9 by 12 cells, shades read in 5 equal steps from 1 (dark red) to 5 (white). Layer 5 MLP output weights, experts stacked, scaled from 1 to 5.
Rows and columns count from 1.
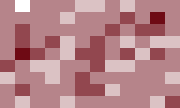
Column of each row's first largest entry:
2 5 1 5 5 3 1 8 2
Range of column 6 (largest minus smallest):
2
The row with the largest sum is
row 1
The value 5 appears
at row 1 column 2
